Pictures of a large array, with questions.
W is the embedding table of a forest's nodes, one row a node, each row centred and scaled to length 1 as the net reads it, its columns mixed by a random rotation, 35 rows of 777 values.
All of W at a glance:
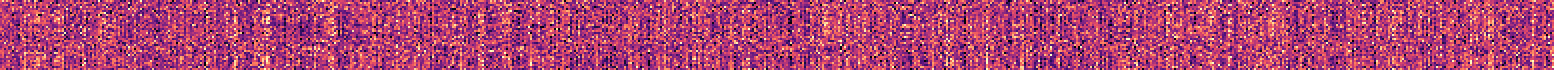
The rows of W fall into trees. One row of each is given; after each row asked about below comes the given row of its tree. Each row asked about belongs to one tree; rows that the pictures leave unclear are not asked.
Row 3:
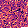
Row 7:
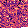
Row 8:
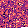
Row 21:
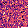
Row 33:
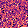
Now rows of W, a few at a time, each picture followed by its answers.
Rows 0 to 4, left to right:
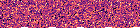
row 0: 7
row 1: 33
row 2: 8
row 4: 33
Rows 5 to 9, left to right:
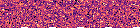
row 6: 8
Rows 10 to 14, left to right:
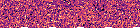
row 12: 21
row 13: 3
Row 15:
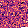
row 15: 8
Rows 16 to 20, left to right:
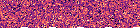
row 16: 3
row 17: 8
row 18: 21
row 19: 8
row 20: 7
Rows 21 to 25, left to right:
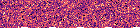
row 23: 33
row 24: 33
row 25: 7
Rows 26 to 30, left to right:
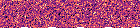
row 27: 33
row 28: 8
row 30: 8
